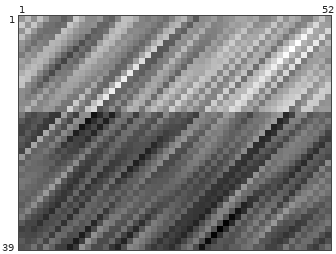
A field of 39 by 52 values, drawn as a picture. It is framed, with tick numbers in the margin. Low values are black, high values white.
A horizontal seam about 40% of the way down splits the table, and the top part is higher. The ninth with the highest average is the top right. The grain runs diagonally up to the right.
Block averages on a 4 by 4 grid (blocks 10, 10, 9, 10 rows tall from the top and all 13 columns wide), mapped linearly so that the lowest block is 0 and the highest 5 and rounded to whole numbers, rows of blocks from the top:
3 3 4 5
2 2 4 4
1 0 1 1
0 1 0 1
